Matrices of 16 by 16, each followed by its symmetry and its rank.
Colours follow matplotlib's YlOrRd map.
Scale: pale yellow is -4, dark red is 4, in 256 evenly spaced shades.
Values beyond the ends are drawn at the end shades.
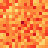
symmetric, full rank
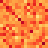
symmetric, full rank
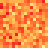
neither, full rank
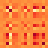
symmetric, rank two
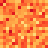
symmetric, full rank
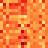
neither, rank three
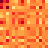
symmetric, rank two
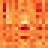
neither, rank three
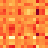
antisymmetric, rank two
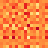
antisymmetric, rank two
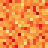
neither, full rank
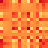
symmetric, rank two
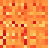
neither, rank three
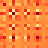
symmetric, rank two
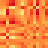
antisymmetric, rank two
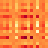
antisymmetric, rank two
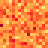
neither, full rank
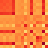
symmetric, rank two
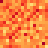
symmetric, full rank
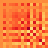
symmetric, rank two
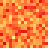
neither, full rank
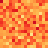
neither, full rank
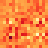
neither, rank three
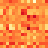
neither, rank three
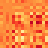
antisymmetric, rank two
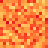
neither, full rank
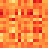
antisymmetric, rank two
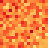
symmetric, full rank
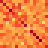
symmetric, full rank
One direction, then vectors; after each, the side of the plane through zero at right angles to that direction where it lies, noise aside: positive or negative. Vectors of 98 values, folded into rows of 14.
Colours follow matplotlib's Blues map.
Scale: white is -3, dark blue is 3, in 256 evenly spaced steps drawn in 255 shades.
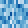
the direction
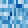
positive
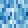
positive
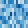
positive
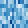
negative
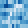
negative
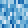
negative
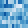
negative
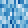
negative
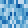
positive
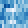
positive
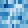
negative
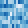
negative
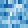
negative
